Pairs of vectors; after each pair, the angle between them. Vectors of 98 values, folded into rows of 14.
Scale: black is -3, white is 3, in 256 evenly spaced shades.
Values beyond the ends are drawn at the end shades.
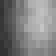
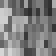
partly opposed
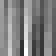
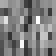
partly opposed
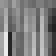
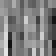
nearly parallel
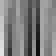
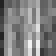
nearly opposite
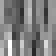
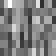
partly opposed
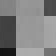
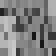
partly opposed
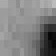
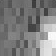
nearly opposite
